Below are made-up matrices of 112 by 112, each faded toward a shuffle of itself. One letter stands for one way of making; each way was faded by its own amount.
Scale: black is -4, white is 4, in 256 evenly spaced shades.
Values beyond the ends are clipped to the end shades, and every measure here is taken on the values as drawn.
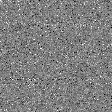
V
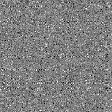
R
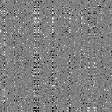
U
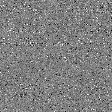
V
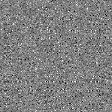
R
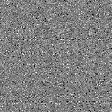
R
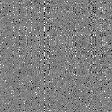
U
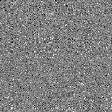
R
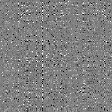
U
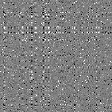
U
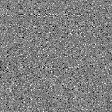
R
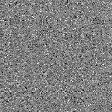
R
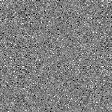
R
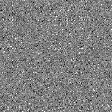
R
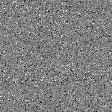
V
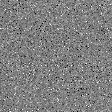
V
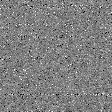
V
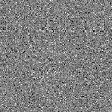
R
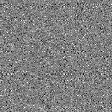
R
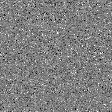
V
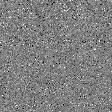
V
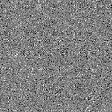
R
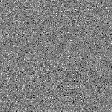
R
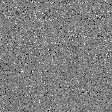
V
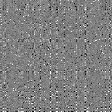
U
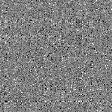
R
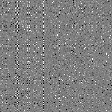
U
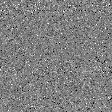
V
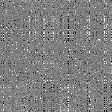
U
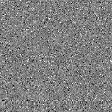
R
